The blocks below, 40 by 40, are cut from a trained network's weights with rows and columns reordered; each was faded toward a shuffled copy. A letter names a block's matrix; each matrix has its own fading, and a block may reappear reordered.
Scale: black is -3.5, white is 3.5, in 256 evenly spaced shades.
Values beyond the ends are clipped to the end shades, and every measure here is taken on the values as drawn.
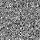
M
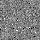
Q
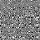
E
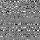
E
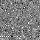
Q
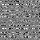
E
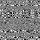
E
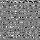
E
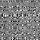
E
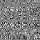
E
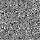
M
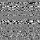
E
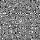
M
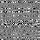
E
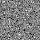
M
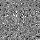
Q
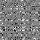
E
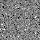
M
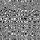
E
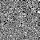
M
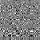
E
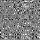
E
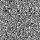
M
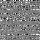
E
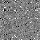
Q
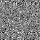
M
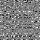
E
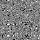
Q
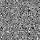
M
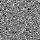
Q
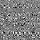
E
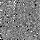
Q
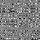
E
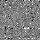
Q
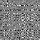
E
